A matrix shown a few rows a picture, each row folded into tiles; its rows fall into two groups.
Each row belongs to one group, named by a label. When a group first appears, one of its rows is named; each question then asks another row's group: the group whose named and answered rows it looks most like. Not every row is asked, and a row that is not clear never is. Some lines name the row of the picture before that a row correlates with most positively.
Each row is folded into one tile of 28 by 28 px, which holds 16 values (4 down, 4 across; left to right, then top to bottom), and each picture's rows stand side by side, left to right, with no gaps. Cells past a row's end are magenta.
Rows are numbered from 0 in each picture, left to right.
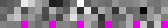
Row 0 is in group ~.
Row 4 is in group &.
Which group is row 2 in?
~
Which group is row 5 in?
&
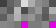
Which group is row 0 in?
~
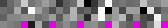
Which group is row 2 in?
~
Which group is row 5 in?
&
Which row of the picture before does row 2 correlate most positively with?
0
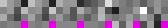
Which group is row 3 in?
~
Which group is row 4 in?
&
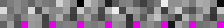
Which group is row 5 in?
~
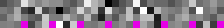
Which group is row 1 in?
&
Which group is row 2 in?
&
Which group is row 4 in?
~
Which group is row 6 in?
~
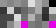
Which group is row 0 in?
&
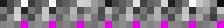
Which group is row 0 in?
~
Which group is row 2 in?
~
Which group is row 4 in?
~
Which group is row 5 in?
~
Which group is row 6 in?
~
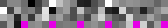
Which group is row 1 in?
~
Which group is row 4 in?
&
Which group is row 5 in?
&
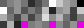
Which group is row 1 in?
~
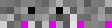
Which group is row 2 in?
&
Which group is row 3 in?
~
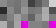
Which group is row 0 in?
&
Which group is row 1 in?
~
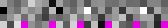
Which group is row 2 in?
&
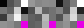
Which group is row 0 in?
~
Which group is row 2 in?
~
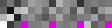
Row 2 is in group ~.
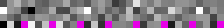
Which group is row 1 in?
&
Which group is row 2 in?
&
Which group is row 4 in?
~
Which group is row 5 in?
&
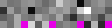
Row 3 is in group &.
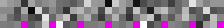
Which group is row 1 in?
&
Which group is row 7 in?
&
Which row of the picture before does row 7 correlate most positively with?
0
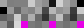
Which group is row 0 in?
&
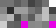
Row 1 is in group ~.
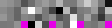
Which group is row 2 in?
&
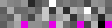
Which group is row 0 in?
&
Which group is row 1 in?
~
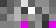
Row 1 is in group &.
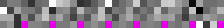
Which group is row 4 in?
~
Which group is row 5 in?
~
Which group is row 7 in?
&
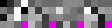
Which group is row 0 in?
~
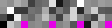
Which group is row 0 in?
&
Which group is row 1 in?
~
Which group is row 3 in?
&
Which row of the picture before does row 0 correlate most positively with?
2
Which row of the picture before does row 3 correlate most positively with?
2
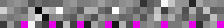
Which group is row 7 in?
&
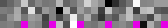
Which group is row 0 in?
~
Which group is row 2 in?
&
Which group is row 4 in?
~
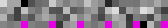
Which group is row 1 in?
~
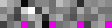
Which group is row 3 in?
&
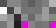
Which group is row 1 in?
~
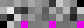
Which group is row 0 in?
&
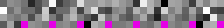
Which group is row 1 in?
~
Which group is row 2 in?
~
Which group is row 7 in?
&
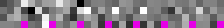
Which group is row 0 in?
~
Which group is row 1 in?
&
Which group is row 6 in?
&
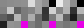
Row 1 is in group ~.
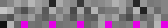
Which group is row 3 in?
&
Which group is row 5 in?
&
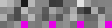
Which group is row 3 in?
&
